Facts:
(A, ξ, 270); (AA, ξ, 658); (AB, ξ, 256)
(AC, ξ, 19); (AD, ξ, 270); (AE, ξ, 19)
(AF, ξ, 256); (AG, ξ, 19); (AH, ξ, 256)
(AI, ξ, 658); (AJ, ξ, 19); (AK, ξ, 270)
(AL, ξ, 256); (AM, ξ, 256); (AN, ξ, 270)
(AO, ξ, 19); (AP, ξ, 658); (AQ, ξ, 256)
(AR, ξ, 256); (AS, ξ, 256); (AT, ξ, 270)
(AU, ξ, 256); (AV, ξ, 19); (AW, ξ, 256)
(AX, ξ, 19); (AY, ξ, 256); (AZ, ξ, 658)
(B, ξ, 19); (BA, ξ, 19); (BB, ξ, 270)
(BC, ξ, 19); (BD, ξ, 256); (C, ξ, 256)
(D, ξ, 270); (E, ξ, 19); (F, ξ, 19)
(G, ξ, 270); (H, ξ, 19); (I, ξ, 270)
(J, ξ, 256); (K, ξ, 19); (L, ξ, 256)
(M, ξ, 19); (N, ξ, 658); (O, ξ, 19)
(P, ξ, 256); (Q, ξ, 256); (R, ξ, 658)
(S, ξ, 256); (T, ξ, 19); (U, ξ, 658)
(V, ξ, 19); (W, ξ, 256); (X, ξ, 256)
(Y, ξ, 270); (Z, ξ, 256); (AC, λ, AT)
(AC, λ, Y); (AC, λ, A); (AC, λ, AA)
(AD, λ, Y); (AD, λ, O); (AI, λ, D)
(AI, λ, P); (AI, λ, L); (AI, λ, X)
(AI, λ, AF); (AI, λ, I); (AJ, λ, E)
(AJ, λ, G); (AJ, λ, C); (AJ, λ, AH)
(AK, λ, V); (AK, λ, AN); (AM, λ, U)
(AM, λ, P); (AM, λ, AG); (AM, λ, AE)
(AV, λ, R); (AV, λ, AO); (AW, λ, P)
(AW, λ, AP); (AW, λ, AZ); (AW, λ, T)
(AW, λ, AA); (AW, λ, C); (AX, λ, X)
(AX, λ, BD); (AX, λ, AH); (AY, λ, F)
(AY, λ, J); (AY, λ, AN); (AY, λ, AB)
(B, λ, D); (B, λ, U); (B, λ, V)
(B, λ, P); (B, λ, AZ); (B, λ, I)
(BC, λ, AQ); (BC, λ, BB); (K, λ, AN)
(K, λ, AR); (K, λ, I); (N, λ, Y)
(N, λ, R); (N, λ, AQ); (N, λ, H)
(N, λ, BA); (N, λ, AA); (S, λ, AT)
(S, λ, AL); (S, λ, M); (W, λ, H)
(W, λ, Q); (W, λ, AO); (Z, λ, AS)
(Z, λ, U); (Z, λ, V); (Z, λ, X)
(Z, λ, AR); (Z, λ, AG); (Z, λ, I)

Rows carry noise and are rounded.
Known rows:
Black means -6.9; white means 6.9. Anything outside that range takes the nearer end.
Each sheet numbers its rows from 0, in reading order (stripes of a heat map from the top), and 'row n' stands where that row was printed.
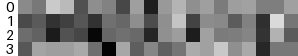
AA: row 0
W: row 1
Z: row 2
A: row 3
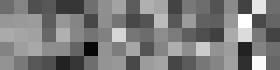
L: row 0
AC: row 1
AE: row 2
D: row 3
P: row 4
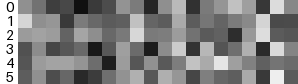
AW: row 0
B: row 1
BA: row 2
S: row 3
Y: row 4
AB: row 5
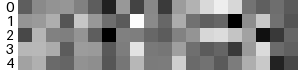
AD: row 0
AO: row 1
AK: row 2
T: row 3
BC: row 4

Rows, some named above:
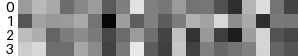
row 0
F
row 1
A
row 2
AX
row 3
AJ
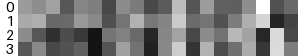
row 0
AC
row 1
BC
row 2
AM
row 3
S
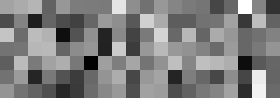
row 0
O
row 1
AQ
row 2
AI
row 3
R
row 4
BB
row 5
AH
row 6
P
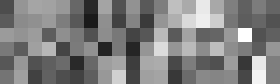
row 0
Y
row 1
AD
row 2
AC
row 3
N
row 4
AL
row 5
C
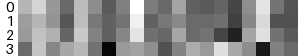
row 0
E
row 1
V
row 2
M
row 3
G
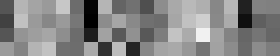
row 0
AT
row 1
AN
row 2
Y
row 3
U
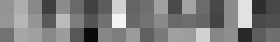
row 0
K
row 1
V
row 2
I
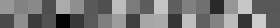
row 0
AV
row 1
AY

